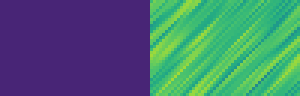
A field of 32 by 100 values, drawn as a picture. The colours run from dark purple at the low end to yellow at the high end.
The table splits into one row of 2 panels. Panel 1,1: very low, flat. Panel 1,2: high, slanting up to the right.
